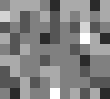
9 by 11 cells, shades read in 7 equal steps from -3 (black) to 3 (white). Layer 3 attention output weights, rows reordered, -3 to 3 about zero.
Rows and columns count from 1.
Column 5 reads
0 1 0 -2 0 -1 1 0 0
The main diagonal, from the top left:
0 1 -1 0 0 0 0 0 -1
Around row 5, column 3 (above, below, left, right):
0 0 -1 0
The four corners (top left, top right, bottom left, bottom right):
0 1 0 -2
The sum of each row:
3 5 -3 -1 1 -1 1 -3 1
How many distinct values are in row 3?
3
